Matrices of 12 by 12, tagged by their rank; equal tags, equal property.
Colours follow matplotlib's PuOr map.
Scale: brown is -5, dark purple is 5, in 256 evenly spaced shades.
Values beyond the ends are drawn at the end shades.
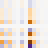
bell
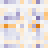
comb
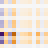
bell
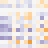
comb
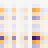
bell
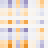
bell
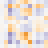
comb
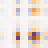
bell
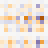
comb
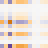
bell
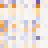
comb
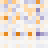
comb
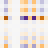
bell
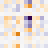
comb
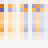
bell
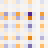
bell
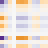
bell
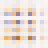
bell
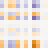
bell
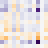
comb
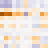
comb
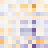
comb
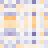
comb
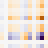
bell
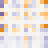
comb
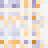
comb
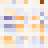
comb
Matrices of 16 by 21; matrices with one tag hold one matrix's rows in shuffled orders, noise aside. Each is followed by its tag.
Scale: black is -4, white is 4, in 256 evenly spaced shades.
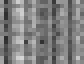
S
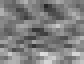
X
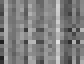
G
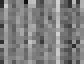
G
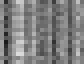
S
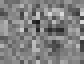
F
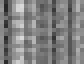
S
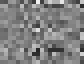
F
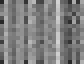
G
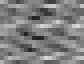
X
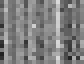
G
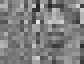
F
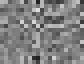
F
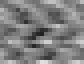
X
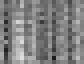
S
